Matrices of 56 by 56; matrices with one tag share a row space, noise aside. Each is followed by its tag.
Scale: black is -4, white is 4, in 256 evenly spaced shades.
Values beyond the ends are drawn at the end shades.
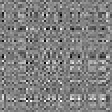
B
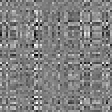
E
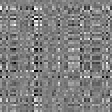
E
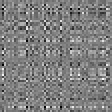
B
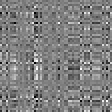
E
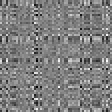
E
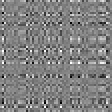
B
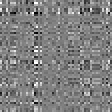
E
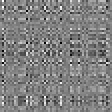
B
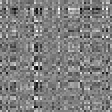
E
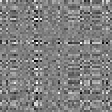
E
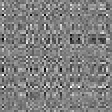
B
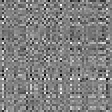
B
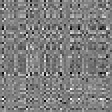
B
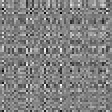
B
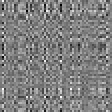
B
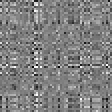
E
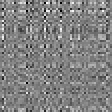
B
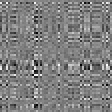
E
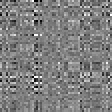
E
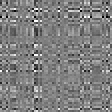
E
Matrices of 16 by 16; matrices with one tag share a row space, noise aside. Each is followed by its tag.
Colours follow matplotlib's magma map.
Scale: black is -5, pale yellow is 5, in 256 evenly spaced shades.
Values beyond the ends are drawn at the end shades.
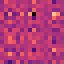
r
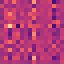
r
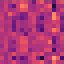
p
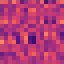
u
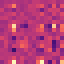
p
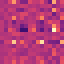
p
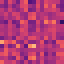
u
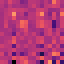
p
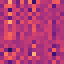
r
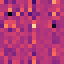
r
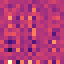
r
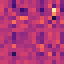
p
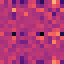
p
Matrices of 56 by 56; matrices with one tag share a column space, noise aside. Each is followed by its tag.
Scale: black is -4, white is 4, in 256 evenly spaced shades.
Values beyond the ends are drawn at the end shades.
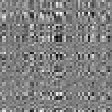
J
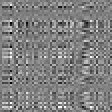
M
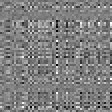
M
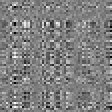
M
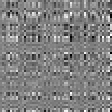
J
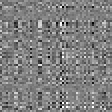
M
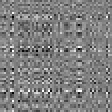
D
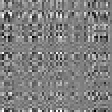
J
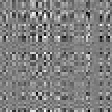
J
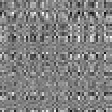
J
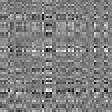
D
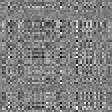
M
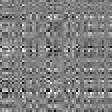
D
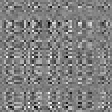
M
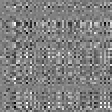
M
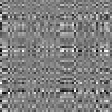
D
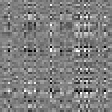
D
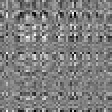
J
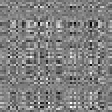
M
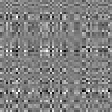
D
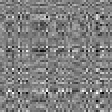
D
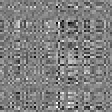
M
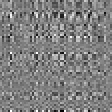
J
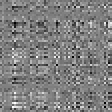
M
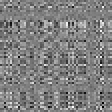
M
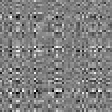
D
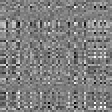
M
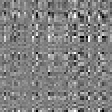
J
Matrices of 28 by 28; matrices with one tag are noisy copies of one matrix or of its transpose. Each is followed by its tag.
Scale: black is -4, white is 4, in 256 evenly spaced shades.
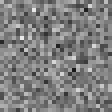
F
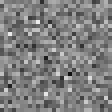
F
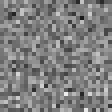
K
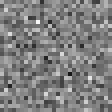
F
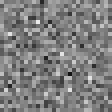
F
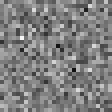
F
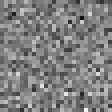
K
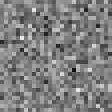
F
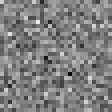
F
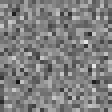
K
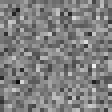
K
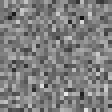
K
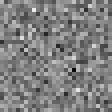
F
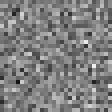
K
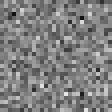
K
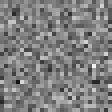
K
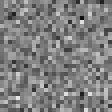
K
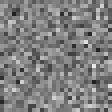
K
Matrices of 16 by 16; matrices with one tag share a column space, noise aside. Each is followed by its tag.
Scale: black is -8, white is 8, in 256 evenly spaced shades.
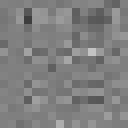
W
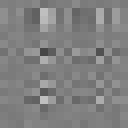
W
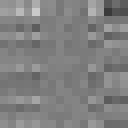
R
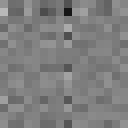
R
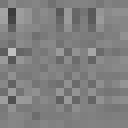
W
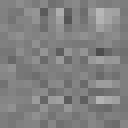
W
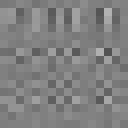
W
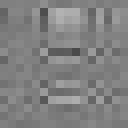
W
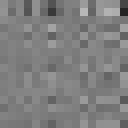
R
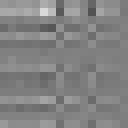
R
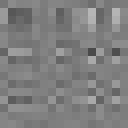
W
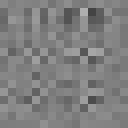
W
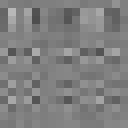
W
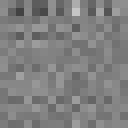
R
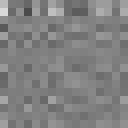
R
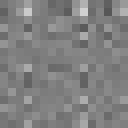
R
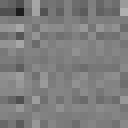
R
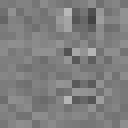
W
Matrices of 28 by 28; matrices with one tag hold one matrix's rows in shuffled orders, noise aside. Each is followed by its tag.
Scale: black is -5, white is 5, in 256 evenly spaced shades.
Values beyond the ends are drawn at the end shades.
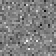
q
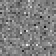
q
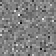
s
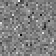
s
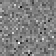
s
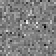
q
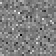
s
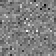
q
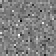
s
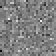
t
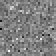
t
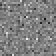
q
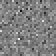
s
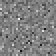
s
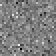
s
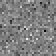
q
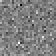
s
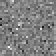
t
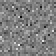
s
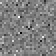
s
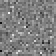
t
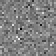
s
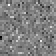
t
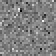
s
